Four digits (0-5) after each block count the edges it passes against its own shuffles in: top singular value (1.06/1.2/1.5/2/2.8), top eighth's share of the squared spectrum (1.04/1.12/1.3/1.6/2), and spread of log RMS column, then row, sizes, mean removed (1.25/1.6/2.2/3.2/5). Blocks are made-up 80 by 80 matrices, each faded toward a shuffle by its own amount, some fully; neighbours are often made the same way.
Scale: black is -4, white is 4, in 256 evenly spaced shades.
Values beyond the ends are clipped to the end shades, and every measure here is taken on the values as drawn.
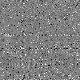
4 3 1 2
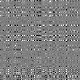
5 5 3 4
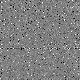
3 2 1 1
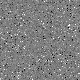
0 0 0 0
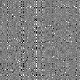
5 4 3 2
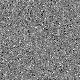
2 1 0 0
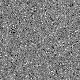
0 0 0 0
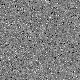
1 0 0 0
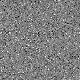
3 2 0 0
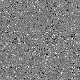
3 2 1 1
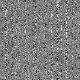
2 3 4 0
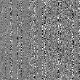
2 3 4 0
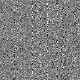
2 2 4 0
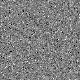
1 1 1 0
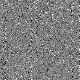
1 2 2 0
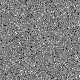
0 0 0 0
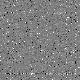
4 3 1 1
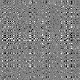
5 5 3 3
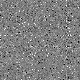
3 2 1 1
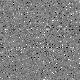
3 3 1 1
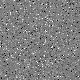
0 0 0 0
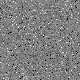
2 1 0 0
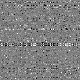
4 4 1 3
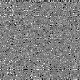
4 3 1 2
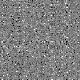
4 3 1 2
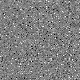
3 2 0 1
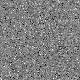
2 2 0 0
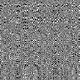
4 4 3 3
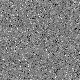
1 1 0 0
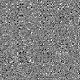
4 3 2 2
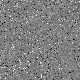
0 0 0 0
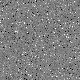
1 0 0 0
